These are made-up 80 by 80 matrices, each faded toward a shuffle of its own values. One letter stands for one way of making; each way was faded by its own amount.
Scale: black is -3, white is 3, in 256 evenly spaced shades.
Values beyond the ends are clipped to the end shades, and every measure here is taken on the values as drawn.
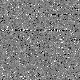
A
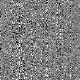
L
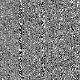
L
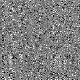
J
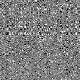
J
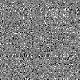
J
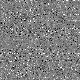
A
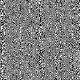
L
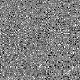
J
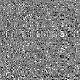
J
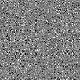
J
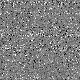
A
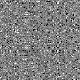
J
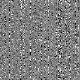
L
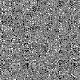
J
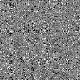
J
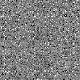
J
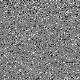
A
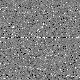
A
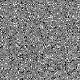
J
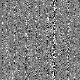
L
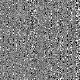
L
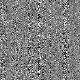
L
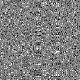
J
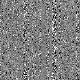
L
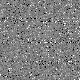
A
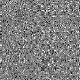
J
